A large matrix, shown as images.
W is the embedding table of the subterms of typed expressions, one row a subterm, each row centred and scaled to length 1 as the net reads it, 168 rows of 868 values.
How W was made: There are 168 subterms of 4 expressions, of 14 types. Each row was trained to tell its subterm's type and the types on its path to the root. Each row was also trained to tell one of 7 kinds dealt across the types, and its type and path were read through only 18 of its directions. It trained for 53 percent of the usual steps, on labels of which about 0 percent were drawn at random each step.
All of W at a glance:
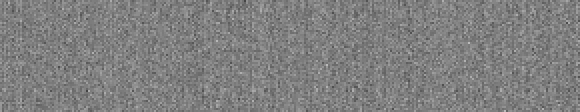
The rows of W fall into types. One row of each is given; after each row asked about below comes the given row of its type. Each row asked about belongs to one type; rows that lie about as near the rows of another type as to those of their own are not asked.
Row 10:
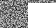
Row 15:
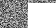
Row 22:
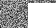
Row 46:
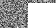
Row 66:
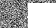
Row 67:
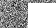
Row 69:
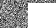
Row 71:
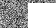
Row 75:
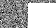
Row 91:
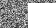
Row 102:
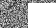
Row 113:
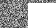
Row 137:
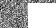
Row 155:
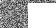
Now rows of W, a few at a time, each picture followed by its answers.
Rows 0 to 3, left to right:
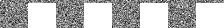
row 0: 113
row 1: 15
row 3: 75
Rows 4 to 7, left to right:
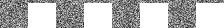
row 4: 10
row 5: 67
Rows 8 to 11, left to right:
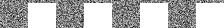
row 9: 46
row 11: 67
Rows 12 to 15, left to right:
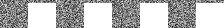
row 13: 67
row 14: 10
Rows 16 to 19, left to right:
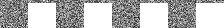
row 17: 67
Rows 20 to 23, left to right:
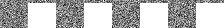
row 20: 67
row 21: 69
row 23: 66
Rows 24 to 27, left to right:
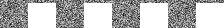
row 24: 69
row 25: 15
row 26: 66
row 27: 46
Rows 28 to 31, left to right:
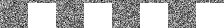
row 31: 155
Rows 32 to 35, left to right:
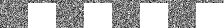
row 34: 91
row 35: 91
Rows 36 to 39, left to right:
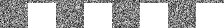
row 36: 10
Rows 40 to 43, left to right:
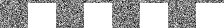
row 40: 22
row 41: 46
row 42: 91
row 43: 113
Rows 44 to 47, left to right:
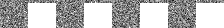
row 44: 113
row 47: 69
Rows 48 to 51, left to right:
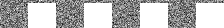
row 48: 102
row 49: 67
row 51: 69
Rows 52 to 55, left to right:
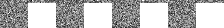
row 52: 113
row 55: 10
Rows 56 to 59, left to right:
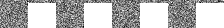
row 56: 46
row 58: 66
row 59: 137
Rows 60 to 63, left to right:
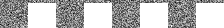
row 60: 71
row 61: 46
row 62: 137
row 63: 155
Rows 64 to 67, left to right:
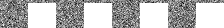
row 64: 69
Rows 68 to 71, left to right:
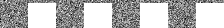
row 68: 10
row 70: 15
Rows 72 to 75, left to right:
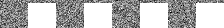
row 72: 137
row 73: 137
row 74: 75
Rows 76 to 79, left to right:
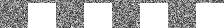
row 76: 75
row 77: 71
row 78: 67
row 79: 113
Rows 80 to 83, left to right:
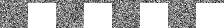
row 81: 71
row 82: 15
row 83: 69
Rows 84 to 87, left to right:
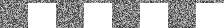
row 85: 66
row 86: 22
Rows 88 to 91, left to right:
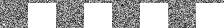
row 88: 71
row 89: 22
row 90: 66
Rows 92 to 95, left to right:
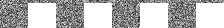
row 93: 91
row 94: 10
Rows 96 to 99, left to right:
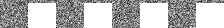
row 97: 69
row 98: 69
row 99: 67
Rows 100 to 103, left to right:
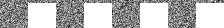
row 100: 10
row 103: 22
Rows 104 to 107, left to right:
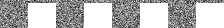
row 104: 137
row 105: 46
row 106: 22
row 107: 75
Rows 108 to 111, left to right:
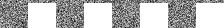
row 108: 15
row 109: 22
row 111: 15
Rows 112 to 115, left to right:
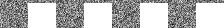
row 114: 155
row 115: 113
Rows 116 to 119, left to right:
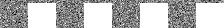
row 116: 102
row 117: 69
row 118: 66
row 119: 91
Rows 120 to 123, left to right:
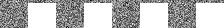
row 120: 75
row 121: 71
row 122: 67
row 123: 66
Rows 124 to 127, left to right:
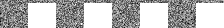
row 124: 102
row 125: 46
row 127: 46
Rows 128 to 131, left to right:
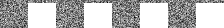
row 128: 69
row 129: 66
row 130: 69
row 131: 137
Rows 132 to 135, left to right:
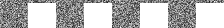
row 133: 137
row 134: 22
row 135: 22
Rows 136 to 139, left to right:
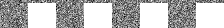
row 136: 137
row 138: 155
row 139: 137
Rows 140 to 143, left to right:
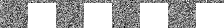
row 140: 46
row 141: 66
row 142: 67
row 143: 137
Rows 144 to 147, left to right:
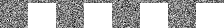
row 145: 22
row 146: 66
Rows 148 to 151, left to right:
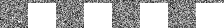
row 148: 137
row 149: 155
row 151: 10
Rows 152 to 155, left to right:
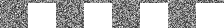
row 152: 155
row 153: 10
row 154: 46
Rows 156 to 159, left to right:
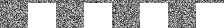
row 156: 22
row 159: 10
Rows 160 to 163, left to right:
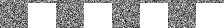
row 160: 155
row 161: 155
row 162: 91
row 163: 71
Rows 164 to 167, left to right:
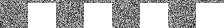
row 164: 46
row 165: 71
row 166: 71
